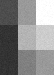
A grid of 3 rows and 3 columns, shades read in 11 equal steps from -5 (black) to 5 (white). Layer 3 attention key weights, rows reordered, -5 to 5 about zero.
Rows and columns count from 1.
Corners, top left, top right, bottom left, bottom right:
-2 5 -3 1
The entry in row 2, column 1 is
-3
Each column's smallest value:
-3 0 1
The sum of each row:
4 2 -2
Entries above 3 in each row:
1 0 0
